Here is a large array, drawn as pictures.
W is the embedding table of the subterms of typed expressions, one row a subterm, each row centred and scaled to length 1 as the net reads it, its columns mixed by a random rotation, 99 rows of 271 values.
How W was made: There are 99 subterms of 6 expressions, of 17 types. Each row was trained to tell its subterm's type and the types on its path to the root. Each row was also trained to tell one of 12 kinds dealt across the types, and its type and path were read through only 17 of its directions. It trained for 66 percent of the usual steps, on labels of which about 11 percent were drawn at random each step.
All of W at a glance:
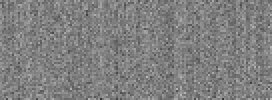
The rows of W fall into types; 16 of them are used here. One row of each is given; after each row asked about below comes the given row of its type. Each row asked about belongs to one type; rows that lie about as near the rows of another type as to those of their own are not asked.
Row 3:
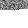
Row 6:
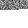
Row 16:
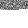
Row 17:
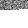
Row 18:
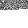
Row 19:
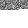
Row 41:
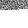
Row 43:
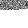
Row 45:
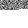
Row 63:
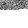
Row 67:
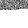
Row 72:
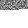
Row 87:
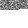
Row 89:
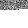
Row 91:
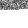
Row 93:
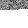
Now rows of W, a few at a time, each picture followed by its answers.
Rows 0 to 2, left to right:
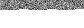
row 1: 43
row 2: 16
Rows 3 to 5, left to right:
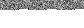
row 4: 67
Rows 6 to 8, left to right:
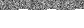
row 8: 63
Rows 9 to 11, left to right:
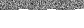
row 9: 6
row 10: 17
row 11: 87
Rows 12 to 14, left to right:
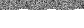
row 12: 45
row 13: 89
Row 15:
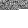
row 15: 87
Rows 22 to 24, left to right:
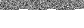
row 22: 43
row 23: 45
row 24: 87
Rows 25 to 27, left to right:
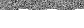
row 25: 16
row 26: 63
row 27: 63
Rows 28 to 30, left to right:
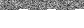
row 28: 67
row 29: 18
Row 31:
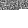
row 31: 3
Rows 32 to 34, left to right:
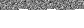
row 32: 41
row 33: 18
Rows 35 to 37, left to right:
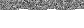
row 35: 91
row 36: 87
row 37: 17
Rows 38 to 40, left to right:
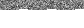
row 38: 17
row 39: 67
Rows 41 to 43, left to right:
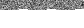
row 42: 18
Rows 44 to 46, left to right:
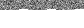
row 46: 93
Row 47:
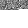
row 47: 19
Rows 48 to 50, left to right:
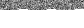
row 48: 19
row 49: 87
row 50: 16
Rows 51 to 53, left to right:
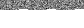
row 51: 17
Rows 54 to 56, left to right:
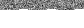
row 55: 3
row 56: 19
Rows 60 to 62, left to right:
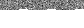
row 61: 3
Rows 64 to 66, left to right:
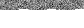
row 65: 63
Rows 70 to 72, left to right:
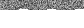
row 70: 16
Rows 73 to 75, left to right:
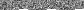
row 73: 17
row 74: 19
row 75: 43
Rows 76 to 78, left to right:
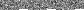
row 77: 16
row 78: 93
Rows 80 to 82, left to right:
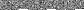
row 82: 89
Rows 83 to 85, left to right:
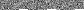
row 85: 63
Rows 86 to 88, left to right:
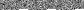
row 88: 67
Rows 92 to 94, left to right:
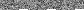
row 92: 3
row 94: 18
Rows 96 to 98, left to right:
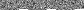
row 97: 19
